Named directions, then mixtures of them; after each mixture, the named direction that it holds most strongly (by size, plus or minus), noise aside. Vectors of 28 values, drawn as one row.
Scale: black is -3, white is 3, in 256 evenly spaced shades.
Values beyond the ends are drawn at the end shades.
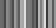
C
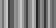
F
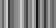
F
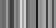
C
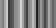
F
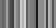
C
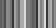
C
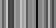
F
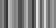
F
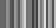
C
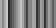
F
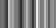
F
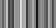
F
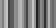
F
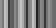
F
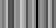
F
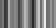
F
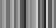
C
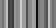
F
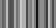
F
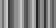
F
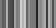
C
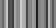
F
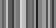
C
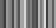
C
